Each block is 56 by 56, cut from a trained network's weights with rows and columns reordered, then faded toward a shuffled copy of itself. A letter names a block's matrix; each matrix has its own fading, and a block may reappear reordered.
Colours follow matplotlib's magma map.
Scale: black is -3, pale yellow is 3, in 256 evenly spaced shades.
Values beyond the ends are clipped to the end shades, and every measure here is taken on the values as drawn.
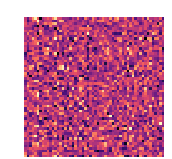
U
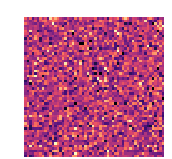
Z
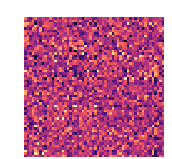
U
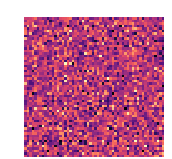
U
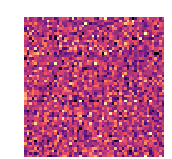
Z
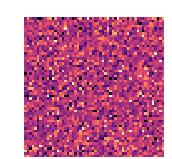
Z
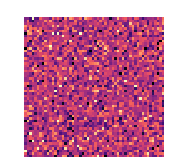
Z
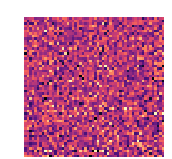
U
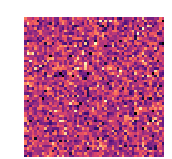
Z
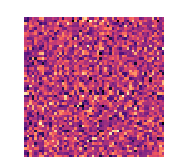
U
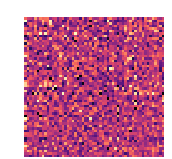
U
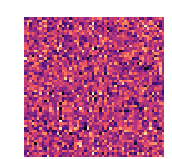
U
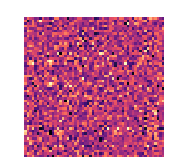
U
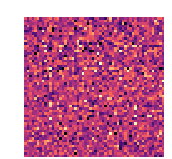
Z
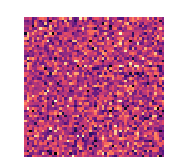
Z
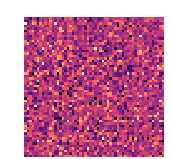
Z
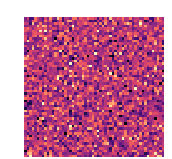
Z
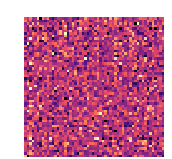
Z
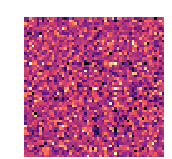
Z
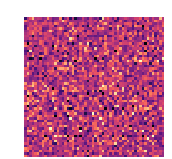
Z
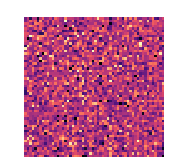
Z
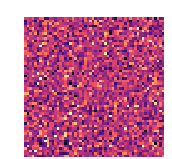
Z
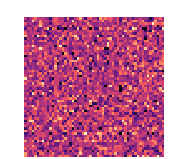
Z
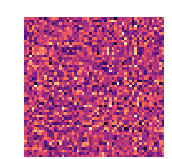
U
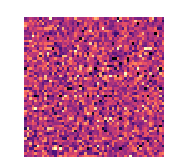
Z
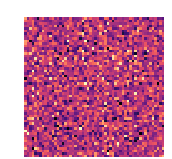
Z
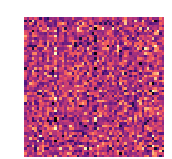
U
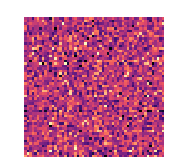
Z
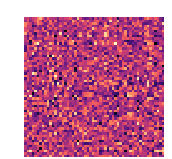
U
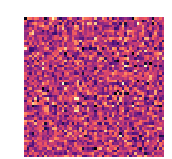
U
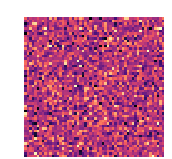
Z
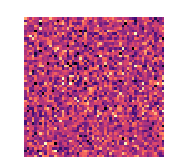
Z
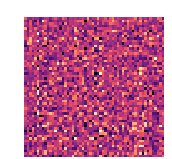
U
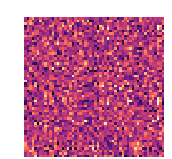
U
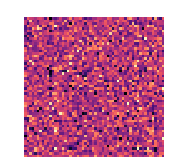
Z
